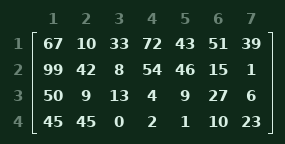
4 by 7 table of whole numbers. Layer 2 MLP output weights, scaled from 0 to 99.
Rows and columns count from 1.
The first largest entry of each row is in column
4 1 1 1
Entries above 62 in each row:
2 1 0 0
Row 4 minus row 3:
-5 36 -13 -2 -8 -17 17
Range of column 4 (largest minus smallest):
70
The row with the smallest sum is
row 3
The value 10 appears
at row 1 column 2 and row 4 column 6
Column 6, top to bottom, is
51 15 27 10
